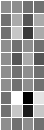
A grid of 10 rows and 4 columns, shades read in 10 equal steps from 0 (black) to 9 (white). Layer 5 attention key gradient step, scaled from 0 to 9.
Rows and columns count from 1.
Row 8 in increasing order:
0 4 8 9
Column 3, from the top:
4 3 2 5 6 5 5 0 1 5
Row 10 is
5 4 5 4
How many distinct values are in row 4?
2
